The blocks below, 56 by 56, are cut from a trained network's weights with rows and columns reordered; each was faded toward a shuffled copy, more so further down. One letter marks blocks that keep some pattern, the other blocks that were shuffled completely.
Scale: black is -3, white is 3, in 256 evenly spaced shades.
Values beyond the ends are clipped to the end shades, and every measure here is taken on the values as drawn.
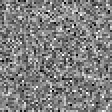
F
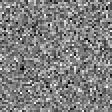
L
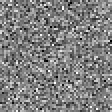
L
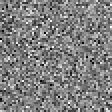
F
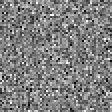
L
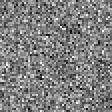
L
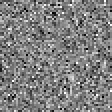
F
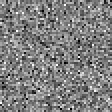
F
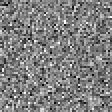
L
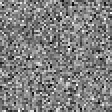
L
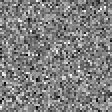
F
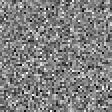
F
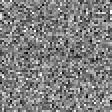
F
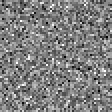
F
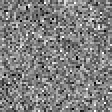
F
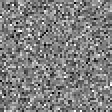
F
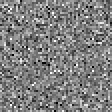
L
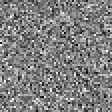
F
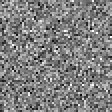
L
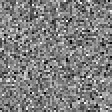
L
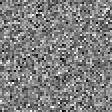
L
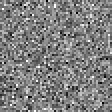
F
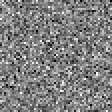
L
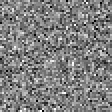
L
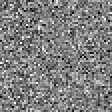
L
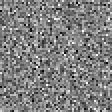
F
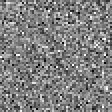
F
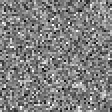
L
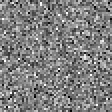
F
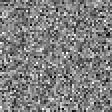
L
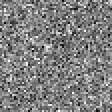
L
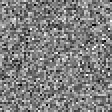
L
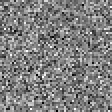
F
